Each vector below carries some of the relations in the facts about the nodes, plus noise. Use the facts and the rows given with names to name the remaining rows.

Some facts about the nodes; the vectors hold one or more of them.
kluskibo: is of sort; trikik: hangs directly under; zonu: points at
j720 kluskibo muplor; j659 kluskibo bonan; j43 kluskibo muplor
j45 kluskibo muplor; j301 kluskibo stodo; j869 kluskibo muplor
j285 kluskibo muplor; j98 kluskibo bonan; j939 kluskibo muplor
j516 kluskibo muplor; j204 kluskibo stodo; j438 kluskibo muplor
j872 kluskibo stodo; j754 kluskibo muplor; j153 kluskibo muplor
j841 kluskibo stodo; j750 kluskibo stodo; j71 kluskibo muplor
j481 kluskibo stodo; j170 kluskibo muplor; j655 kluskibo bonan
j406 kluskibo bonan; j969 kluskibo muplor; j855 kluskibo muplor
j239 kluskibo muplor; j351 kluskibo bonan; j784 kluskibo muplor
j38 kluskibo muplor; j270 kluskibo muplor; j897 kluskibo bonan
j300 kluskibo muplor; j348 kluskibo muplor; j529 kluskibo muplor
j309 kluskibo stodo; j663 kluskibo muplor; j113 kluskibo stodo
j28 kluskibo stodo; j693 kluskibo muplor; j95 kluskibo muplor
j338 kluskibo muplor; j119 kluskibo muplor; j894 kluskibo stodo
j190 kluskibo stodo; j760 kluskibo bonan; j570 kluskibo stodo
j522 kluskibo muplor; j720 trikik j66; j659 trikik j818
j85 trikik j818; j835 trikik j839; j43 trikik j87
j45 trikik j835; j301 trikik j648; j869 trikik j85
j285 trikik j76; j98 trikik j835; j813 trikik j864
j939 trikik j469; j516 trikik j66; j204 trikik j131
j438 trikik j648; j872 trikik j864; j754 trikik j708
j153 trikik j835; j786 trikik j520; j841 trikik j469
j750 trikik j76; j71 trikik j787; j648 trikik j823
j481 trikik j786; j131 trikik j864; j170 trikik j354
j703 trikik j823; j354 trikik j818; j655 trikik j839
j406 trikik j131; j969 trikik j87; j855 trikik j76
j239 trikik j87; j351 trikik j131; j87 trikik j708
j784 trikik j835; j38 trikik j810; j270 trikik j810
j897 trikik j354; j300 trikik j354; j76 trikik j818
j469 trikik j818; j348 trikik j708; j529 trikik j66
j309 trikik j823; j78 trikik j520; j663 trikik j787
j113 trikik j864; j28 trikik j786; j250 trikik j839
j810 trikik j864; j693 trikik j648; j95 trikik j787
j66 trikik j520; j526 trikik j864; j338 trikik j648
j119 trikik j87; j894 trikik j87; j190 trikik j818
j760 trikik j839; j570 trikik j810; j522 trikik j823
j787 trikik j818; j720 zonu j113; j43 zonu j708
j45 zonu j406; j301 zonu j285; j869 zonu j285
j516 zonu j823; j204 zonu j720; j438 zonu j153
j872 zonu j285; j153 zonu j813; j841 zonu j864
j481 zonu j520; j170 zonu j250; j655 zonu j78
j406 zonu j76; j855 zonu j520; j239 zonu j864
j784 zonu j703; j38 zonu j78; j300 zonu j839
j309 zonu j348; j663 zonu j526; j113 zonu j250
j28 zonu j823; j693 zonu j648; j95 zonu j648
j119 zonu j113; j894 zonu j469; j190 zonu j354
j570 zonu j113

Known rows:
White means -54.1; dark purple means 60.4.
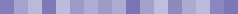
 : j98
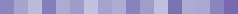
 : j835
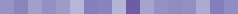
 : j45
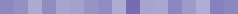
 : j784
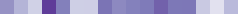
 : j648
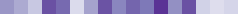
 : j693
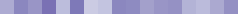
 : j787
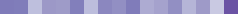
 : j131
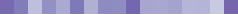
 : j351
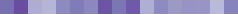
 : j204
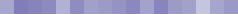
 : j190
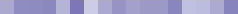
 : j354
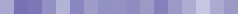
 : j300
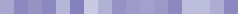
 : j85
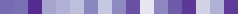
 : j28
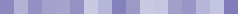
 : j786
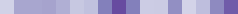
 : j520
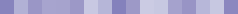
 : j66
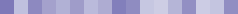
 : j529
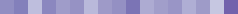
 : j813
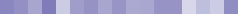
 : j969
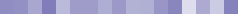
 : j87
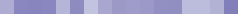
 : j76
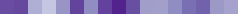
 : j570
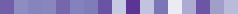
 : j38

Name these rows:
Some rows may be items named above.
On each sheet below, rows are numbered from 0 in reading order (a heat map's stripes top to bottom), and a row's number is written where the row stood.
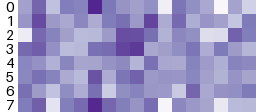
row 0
j869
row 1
j406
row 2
j855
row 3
j119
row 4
j784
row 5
j170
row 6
j250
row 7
j872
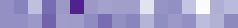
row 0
j285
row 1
j309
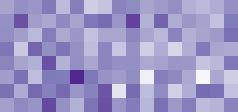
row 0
j787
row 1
j406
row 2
j839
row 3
j78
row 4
j522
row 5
j869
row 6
j655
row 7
j438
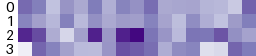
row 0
j351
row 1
j760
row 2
j113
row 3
j855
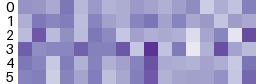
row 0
j708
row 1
j663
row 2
j864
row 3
j38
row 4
j270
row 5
j810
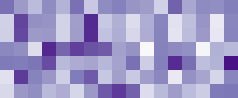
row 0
j250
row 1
j239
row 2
j239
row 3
j301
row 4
j823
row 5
j841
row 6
j481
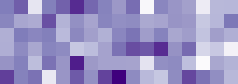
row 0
j872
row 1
j522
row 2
j663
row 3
j95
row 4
j285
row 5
j720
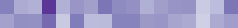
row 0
j338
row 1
j71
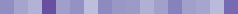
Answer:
j703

